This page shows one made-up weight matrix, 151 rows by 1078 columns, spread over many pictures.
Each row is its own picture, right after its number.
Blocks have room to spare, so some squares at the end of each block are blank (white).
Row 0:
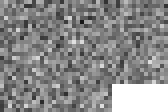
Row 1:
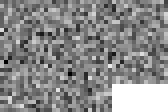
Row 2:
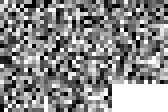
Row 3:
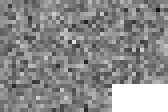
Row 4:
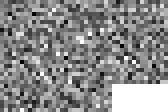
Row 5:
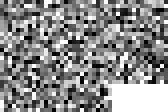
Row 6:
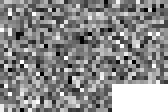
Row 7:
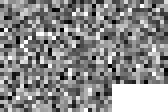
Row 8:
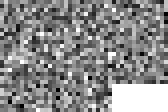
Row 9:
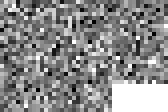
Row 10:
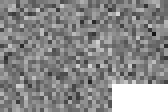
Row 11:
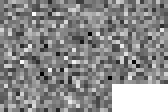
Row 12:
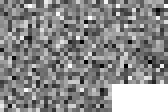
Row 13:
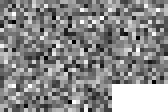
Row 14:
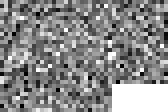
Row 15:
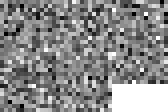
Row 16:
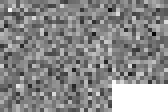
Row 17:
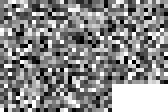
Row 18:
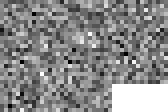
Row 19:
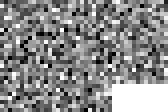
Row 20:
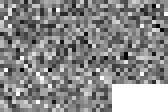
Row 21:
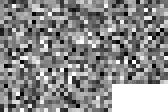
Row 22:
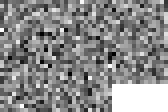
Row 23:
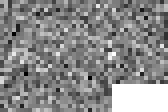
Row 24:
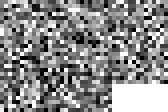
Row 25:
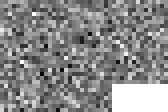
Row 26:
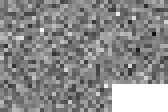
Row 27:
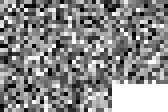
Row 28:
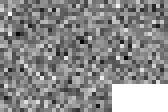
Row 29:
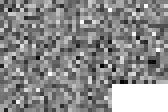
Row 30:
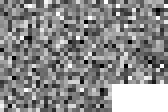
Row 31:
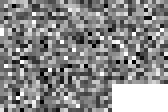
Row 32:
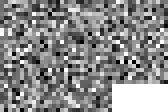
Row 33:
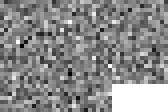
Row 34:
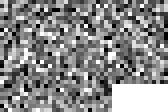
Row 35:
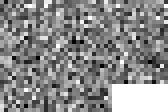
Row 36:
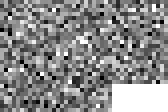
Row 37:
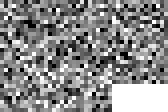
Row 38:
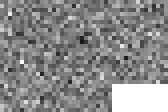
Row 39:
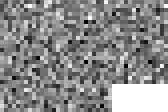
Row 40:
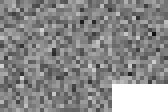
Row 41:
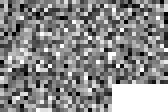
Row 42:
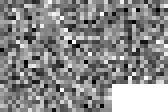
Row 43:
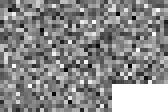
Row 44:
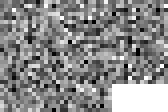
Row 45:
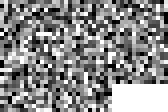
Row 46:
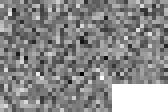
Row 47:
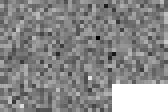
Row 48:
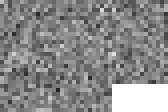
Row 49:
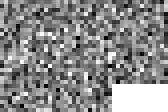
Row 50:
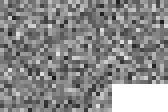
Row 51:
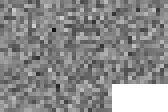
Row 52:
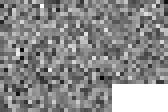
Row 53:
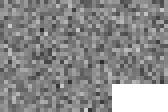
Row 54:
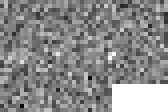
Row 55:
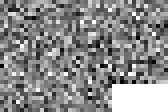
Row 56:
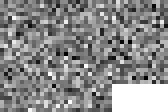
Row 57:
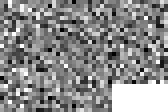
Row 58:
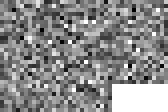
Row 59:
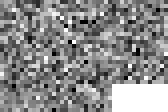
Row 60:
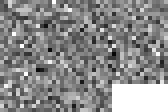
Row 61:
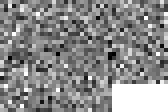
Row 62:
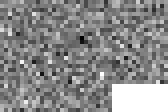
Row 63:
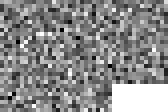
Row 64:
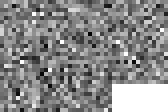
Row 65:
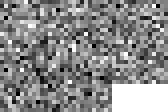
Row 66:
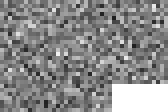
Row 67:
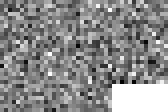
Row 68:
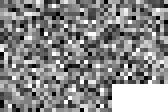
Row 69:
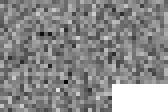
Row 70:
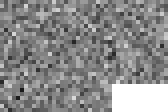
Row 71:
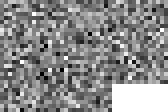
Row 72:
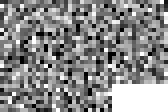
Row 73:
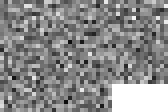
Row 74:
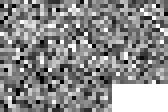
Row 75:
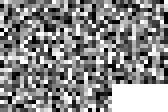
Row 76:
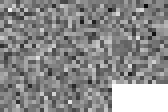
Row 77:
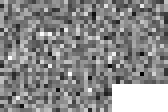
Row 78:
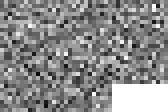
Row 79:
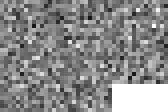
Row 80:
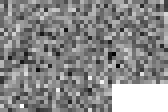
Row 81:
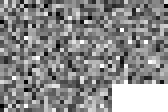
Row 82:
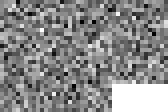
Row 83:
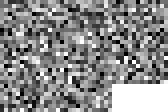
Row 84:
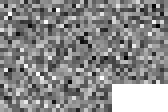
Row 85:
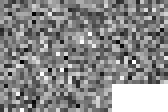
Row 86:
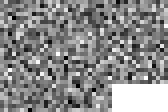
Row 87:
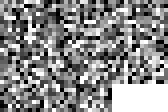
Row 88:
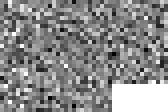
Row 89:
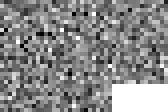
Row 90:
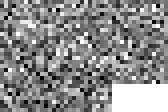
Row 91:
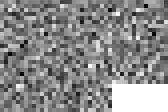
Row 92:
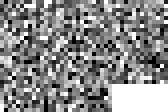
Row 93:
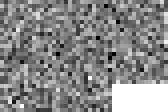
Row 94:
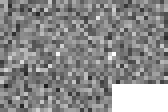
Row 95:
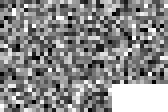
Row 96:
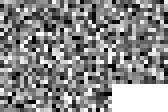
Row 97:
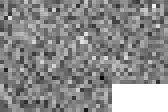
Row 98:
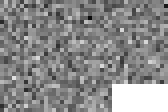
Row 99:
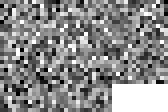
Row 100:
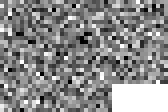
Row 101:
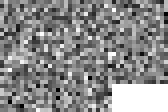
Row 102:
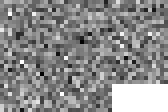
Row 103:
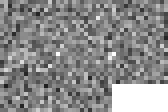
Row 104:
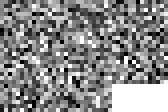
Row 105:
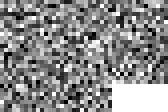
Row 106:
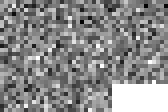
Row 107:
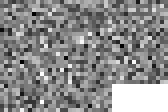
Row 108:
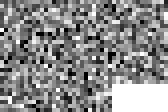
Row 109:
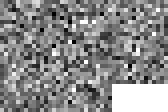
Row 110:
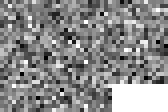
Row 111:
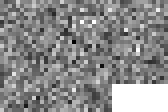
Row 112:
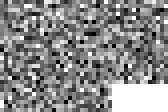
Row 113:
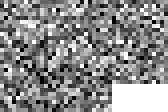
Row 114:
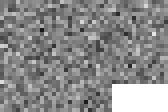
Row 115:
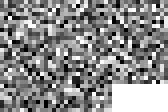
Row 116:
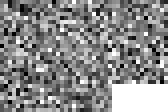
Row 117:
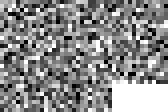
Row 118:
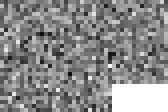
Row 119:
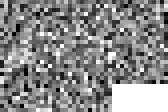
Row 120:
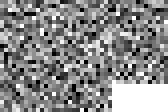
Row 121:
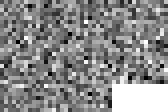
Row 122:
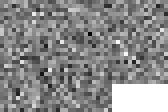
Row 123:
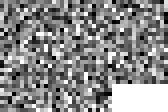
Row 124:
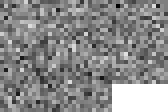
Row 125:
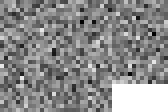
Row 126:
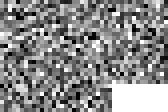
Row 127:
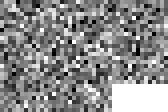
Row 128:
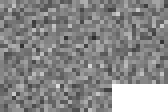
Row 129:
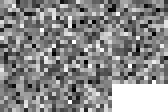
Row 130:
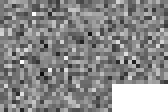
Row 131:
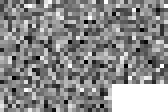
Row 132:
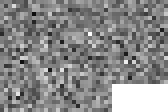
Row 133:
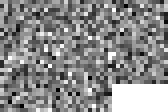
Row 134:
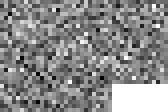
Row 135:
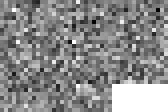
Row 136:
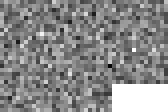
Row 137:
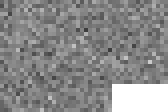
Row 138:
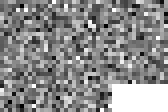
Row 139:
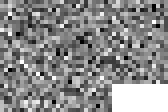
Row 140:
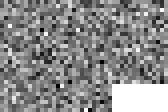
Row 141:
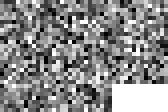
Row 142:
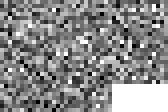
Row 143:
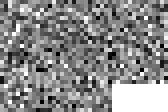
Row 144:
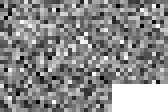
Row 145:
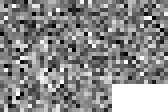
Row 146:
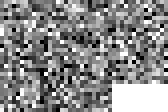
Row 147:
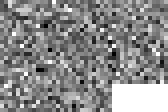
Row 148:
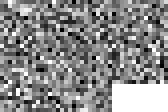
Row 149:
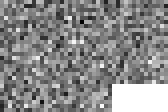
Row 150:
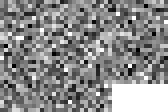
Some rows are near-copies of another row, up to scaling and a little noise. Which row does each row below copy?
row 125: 40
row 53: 140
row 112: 73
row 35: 92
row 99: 52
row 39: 131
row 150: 26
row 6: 102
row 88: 57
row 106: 27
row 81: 98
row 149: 0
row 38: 100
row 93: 47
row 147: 60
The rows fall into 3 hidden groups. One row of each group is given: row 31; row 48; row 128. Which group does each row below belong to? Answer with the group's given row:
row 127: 128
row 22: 48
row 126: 128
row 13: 128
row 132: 31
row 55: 128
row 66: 31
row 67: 128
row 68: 128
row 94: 48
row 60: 48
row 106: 128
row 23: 48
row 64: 31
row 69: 48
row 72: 48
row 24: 31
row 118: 48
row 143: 48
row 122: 31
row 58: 128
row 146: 31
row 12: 128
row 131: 128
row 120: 128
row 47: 48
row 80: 48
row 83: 31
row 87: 128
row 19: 48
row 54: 48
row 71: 31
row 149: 128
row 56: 31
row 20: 31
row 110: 128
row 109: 128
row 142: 31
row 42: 128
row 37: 31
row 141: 128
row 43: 128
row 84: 31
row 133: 48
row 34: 48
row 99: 31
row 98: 128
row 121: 128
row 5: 128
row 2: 128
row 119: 48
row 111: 128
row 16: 128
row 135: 128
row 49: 48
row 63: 48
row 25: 31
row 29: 128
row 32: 31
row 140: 128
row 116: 48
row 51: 128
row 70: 48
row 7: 48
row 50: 31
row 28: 31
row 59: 128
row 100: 31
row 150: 128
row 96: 48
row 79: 128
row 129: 128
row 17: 31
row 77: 48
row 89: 48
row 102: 31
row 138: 48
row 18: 31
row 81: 128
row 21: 31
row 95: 128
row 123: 48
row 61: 48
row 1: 48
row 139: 31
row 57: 48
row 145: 31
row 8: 48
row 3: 128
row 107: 31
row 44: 128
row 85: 31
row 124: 31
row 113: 31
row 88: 48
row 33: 48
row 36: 31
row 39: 128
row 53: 128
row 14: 48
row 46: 31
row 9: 128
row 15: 48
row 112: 128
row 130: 31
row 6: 31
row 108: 48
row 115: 31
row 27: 128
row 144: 31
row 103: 48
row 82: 128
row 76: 128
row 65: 31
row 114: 128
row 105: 128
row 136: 48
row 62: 31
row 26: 128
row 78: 31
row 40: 128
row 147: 48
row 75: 48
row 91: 128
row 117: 128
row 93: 48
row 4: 31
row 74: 31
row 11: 31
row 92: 128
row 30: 128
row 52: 31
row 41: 48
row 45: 48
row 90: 31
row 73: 128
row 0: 128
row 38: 31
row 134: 31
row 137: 31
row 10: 128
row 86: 31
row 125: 128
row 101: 48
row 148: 48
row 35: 128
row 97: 31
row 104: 31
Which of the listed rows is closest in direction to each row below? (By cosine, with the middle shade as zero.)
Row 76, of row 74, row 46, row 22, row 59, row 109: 59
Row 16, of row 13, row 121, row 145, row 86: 121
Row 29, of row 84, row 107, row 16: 84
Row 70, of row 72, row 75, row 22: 22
